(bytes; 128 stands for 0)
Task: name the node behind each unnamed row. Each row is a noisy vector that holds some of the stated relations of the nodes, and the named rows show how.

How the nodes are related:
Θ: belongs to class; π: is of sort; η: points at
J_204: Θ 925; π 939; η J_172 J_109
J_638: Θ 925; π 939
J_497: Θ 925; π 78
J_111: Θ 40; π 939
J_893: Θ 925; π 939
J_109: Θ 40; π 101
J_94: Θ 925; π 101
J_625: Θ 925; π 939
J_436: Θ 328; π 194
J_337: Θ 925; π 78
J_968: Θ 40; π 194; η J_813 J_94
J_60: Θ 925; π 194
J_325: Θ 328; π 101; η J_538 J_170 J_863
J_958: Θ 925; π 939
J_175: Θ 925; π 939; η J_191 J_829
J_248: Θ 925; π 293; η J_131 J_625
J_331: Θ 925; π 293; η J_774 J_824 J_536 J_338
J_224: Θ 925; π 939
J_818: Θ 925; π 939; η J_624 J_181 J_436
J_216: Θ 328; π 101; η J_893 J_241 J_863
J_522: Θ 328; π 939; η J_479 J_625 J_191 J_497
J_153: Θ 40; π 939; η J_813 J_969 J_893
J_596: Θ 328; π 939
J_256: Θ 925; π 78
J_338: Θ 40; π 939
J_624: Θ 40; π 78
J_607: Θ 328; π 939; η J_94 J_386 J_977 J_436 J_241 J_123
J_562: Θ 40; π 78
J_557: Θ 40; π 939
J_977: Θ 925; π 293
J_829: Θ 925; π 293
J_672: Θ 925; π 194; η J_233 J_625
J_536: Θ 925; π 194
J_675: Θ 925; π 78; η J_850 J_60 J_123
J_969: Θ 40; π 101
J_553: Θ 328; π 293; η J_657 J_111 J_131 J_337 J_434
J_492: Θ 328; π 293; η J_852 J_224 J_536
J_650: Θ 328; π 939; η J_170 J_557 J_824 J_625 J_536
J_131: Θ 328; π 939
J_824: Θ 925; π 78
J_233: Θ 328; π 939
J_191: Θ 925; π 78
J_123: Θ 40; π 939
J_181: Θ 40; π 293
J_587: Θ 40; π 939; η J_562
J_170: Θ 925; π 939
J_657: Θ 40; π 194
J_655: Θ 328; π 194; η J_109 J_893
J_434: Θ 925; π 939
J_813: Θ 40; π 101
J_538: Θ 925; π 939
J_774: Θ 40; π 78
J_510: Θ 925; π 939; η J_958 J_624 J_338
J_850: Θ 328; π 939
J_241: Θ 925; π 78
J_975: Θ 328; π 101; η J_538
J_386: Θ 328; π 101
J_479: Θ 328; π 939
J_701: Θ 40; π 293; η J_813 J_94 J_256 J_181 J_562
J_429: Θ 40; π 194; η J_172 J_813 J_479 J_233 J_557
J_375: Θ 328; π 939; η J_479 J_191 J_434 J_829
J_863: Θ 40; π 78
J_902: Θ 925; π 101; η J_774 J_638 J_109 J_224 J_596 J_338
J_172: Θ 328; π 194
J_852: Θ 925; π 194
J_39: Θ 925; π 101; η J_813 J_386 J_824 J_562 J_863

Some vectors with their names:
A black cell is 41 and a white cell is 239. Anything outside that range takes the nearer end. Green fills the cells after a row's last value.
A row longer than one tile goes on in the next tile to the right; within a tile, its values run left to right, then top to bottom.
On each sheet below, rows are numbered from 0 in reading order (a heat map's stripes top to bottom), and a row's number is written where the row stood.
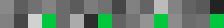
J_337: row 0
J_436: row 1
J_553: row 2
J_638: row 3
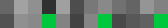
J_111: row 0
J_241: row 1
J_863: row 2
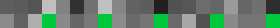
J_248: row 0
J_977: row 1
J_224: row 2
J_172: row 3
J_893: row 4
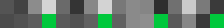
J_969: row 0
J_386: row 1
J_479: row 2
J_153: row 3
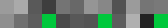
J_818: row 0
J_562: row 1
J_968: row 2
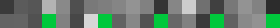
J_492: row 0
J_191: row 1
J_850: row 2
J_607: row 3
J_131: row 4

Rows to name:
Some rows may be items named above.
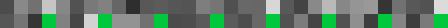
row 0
J_701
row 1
J_191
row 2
J_536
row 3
J_774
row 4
J_325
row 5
J_181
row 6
J_123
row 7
J_39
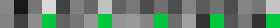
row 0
J_94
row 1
J_553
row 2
J_672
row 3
J_655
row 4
J_701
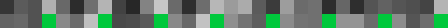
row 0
J_492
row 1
J_829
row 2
J_109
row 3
J_829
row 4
J_818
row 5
J_893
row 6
J_536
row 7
J_331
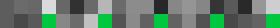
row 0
J_216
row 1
J_829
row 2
J_557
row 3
J_850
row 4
J_813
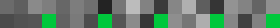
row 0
J_624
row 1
J_596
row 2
J_587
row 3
J_175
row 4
J_675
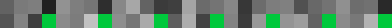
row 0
J_338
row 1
J_434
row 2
J_175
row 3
J_429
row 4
J_824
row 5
J_60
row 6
J_625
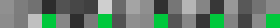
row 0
J_434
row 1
J_902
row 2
J_111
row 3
J_587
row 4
J_256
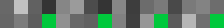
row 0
J_650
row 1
J_510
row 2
J_824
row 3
J_657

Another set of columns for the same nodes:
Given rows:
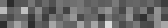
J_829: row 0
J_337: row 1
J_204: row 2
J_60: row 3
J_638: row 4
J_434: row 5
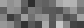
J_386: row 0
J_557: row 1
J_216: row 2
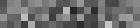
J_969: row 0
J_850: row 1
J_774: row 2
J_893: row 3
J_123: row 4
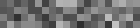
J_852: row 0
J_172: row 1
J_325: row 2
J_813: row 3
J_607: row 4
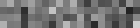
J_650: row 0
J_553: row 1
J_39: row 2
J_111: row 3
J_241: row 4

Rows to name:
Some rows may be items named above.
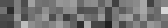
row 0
J_893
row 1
J_510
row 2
J_386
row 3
J_596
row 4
J_153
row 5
J_331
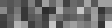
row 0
J_625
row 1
J_241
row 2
J_248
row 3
J_675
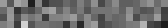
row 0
J_675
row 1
J_657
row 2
J_338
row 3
J_436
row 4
J_958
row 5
J_596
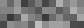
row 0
J_94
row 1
J_672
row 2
J_902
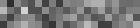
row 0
J_977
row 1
J_172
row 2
J_153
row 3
J_216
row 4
J_818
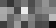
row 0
J_181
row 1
J_109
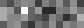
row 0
J_701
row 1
J_824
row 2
J_94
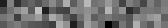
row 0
J_657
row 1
J_624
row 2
J_655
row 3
J_492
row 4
J_256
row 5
J_587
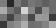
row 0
J_977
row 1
J_175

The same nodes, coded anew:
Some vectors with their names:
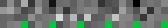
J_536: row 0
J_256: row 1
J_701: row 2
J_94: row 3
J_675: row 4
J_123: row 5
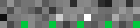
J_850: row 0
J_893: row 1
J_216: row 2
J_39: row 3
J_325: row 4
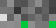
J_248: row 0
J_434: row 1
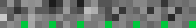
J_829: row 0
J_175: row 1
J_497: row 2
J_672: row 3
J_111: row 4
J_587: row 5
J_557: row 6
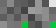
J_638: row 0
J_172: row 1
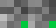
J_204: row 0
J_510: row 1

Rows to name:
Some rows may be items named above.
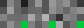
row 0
J_824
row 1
J_553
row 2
J_650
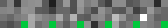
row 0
J_386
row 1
J_175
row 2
J_553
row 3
J_607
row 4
J_204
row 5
J_902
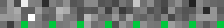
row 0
J_655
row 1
J_902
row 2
J_672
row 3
J_204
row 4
J_181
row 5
J_434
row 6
J_625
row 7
J_153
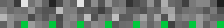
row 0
J_109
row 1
J_625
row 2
J_657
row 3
J_977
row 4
J_94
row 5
J_492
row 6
J_813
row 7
J_818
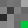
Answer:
J_338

